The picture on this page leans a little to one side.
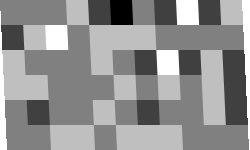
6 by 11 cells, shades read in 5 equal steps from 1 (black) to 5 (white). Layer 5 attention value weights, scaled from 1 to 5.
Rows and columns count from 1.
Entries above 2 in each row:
7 10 8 10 8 11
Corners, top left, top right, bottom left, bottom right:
3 4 3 3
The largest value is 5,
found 3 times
